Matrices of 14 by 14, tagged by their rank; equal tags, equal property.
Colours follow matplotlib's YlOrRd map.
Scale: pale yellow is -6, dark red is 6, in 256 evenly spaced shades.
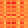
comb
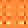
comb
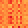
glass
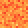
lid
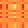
comb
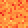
lid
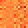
glass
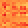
glass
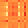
comb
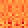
glass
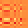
comb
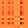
comb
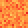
lid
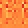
glass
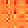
glass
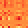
glass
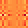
comb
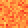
lid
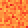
lid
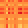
comb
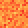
lid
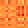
glass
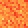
lid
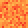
lid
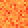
lid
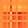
comb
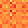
glass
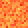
lid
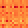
glass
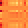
comb
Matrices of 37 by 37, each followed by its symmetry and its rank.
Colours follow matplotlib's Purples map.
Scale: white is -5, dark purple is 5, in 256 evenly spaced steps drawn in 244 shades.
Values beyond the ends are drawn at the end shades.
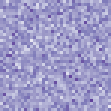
neither, full rank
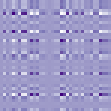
neither, rank one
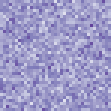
neither, full rank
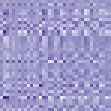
neither, rank three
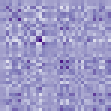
symmetric, rank three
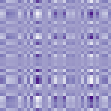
neither, rank one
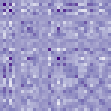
symmetric, rank three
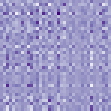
neither, rank three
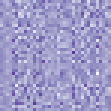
neither, rank five
